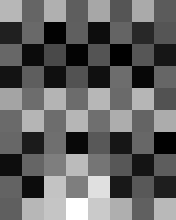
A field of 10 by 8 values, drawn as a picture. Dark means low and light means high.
In the bottom middle lies a patch that is higher than the rest. Stripes running across repeat 2 times from top to bottom. The bottom middle is the ninth with the highest average. On average the colour sits 40% of the way up the scale.
